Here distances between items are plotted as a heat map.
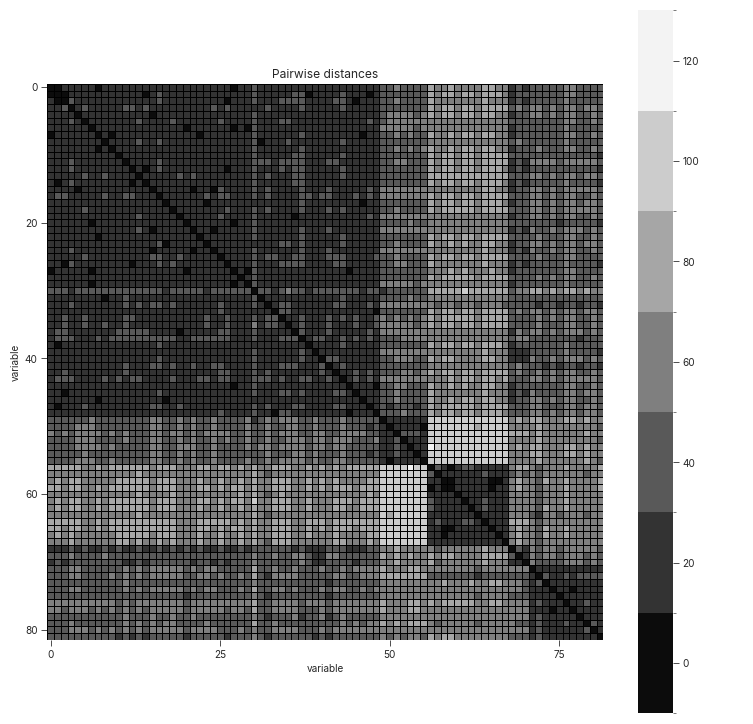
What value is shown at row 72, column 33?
60
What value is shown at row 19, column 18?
20
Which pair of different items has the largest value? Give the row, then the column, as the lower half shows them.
56, 53
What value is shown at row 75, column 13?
40
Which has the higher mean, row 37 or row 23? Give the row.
37
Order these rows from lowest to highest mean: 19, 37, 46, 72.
46, 19, 37, 72
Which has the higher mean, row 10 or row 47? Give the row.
47
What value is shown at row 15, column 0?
20
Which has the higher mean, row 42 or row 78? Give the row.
78
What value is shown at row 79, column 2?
40
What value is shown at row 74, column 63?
60
